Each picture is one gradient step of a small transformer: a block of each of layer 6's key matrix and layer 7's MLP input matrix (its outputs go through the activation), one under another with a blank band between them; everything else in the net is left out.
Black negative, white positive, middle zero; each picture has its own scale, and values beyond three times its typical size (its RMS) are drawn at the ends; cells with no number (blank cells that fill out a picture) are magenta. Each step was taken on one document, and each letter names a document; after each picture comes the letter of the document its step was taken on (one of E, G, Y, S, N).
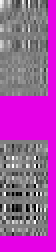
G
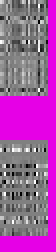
G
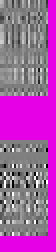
G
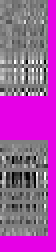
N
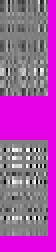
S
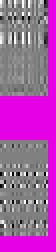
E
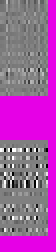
S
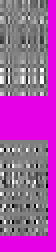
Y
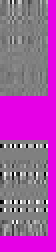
E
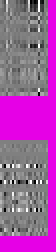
Y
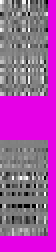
N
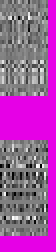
G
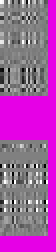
E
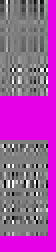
S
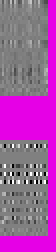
E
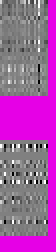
E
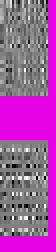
G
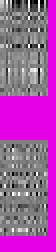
G
